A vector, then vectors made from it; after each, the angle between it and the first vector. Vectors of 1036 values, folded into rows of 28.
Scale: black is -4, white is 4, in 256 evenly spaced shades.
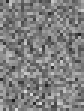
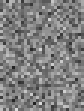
nearly parallel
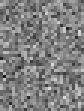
orthogonal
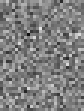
partly opposed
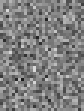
orthogonal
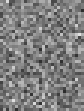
nearly opposite
